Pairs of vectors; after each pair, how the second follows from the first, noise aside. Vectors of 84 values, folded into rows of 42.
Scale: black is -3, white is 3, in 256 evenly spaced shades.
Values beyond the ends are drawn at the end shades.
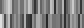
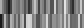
negated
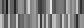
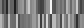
copied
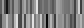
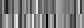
copied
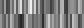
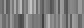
shrunk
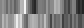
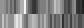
copied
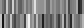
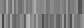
shrunk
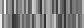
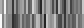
copied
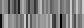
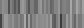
shrunk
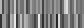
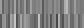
shrunk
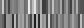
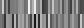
copied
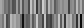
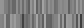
shrunk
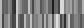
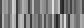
negated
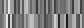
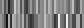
negated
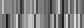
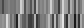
negated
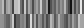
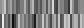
reversed
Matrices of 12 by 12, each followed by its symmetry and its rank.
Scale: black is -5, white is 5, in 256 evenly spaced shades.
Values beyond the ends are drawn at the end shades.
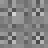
symmetric, rank two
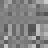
neither, rank two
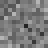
symmetric, full rank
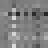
antisymmetric, rank two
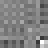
symmetric, rank two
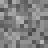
symmetric, full rank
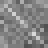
symmetric, full rank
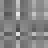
neither, rank one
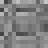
neither, rank two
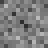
symmetric, full rank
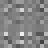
neither, rank two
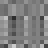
neither, rank one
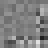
antisymmetric, rank two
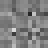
antisymmetric, rank two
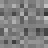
neither, rank two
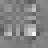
symmetric, rank two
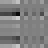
neither, rank one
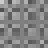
symmetric, rank two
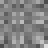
symmetric, rank two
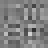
antisymmetric, rank two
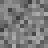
symmetric, full rank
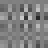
neither, rank one
